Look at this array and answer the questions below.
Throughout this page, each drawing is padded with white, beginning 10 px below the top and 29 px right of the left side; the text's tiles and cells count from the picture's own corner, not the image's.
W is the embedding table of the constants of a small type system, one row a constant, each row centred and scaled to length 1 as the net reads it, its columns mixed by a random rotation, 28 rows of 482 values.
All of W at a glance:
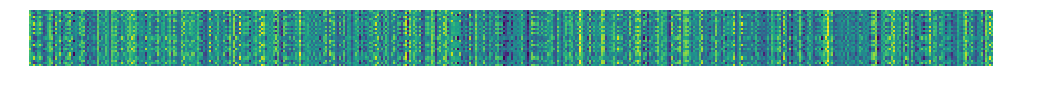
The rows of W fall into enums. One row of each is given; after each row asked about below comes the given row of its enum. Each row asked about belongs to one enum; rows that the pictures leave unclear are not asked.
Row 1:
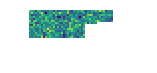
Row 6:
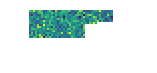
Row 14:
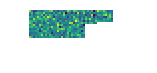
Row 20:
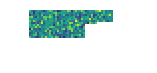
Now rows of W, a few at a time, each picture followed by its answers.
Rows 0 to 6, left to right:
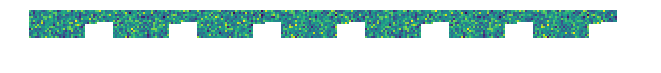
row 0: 20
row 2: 14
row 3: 6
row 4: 20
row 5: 1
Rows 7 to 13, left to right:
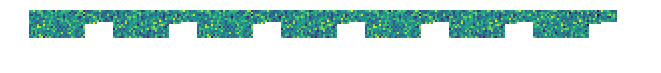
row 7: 6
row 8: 20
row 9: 6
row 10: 20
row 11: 6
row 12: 20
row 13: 14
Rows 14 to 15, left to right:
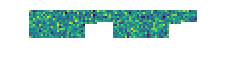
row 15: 1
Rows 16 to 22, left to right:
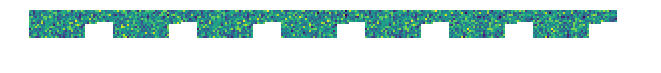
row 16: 20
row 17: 6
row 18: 20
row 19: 14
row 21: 1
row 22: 1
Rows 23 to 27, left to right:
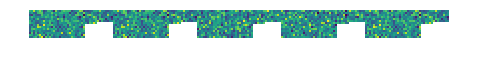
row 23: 6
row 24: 6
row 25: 20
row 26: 14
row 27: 6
